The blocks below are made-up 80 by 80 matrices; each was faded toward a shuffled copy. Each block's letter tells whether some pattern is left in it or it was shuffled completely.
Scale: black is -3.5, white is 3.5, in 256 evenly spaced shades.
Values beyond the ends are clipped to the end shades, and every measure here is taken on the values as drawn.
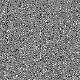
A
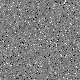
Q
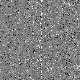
A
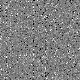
A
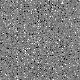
A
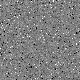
Q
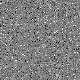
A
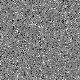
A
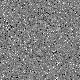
Q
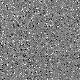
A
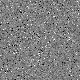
Q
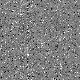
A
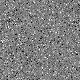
Q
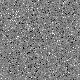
Q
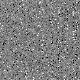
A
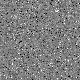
Q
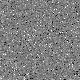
Q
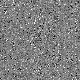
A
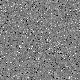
Q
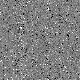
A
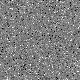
Q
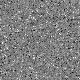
Q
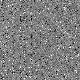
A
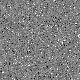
Q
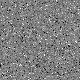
Q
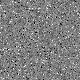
Q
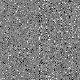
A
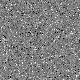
Q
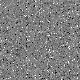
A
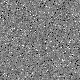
Q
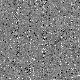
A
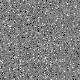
A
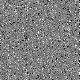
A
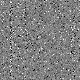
A
